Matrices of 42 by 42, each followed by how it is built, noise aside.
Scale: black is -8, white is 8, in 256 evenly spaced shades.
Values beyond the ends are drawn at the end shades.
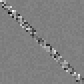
banded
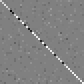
diagonal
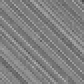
Toeplitz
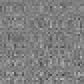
low rank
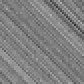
Toeplitz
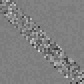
banded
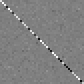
diagonal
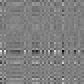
low rank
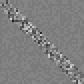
banded
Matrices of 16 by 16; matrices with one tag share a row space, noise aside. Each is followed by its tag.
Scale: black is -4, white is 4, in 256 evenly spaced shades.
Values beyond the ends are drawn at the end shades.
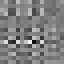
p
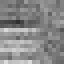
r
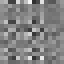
p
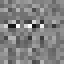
p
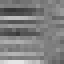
r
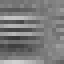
r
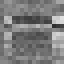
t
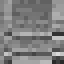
t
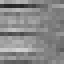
r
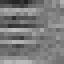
r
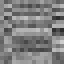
t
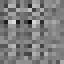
p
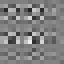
p
